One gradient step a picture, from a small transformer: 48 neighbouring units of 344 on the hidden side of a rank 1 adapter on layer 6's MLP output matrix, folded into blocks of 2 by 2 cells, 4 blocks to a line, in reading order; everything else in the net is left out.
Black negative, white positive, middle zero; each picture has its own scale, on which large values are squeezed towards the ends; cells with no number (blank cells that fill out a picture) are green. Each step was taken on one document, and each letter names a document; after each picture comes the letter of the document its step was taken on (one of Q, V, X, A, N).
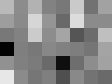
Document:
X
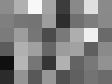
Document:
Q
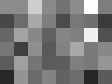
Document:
Q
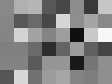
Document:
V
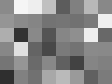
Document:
Q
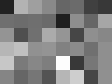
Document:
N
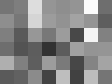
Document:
Q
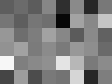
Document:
N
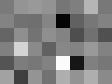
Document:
N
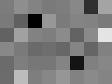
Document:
V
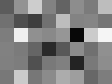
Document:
V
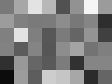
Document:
Q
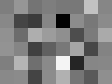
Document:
N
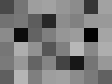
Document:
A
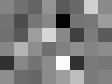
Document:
N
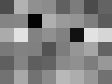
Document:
V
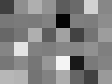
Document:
N
